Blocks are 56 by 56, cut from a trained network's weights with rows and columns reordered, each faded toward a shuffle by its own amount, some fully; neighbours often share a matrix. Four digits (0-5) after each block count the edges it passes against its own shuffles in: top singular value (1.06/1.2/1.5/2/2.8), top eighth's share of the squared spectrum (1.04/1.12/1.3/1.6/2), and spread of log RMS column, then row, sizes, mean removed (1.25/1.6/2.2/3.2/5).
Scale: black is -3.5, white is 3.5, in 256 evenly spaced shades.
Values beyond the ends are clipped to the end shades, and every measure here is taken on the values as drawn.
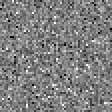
0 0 0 0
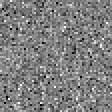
0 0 0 0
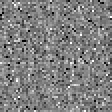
1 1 0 0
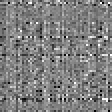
4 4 0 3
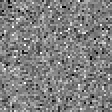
1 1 0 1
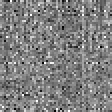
3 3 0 2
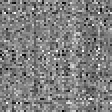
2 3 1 2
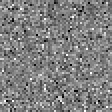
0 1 0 0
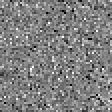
0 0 0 0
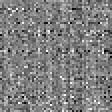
3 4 1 3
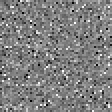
0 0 0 0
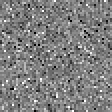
0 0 0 0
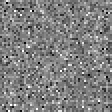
0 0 0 0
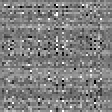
3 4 3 2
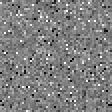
0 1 0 0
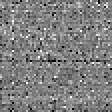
2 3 2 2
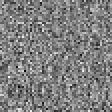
4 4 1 2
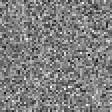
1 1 0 0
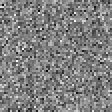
1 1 0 0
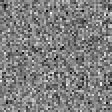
3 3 1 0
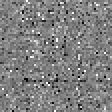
1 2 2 0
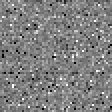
1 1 0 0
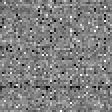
2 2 2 1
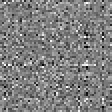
4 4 3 2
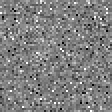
0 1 0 0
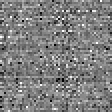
3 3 2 1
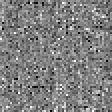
2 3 0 2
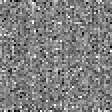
2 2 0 1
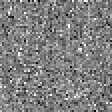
1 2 0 1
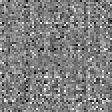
3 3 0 2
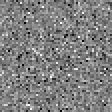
1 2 0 0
